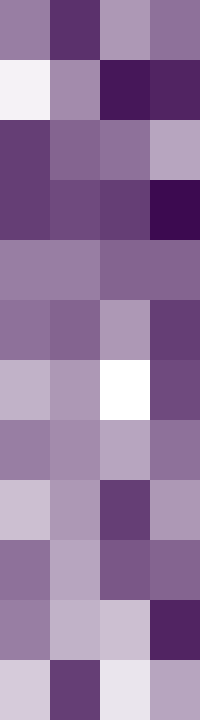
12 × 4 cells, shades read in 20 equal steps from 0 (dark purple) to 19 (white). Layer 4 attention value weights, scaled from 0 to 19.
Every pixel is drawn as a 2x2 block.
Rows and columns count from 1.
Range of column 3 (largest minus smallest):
18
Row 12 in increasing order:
4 12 15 17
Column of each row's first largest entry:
3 1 4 2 1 3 3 3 1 2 3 3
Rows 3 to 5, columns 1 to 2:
4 7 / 4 5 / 9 9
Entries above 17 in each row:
0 1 0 0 0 0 1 0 0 0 0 0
